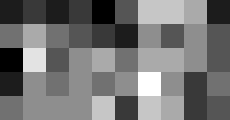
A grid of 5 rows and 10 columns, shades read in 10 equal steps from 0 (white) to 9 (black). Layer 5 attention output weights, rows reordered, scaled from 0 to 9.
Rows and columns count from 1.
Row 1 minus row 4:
0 3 3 3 4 2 2 -2 -4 3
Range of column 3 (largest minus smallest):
4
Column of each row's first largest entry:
5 6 1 1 6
